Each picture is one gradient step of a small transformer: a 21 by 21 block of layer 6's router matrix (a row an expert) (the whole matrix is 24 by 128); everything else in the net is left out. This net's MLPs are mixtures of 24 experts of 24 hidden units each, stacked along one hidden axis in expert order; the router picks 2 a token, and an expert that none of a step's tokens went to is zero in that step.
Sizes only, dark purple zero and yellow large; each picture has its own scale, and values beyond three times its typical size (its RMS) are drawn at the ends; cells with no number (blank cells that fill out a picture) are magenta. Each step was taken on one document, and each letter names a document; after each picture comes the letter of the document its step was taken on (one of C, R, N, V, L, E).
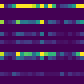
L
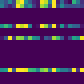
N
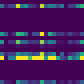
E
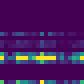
E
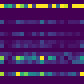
L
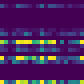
E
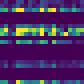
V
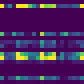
E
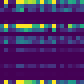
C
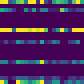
V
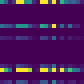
N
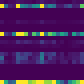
E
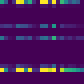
N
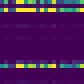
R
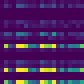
C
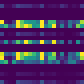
L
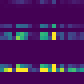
N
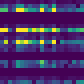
V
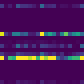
E
